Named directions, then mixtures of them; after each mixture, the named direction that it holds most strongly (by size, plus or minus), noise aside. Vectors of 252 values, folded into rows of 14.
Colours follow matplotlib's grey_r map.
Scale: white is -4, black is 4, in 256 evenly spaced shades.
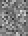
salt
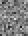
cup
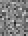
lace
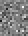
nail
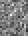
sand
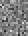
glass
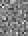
glass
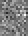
salt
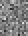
glass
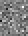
nail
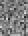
sand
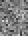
glass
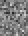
salt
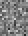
lace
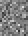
nail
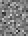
lace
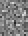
lace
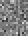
glass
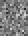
salt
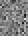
glass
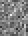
sand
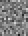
lace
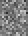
salt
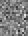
nail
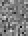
glass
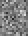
salt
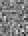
nail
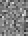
lace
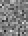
glass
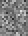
salt
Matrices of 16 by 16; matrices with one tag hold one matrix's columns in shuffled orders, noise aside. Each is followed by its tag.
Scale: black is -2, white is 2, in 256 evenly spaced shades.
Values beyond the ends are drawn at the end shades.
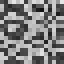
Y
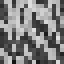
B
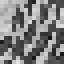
B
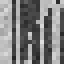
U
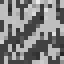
B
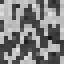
B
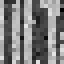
U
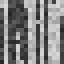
U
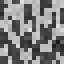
B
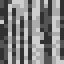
U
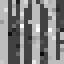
U
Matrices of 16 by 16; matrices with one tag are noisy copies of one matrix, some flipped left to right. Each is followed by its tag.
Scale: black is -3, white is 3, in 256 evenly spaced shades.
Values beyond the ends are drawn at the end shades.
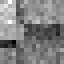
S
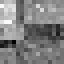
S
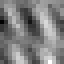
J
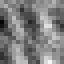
J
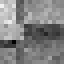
S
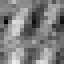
J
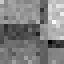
S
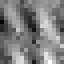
J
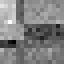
S
